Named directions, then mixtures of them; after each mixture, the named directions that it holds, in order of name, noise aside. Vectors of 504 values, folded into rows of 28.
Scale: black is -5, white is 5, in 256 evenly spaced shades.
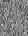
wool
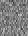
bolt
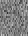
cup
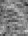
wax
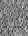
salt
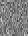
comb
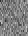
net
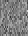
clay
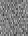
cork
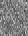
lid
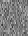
wool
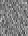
bolt, clay, lid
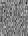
comb, cup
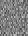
cork, wool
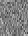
comb, cup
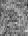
clay, wax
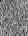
cork, lid, net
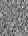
salt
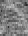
wax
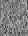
clay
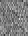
cork, salt, wax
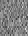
clay, salt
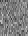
clay, net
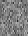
comb, wax, wool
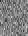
net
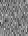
net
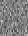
comb, net, salt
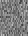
cup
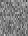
bolt, lid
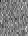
clay, net, salt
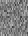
cup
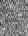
bolt, net, wax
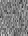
comb, cup, salt
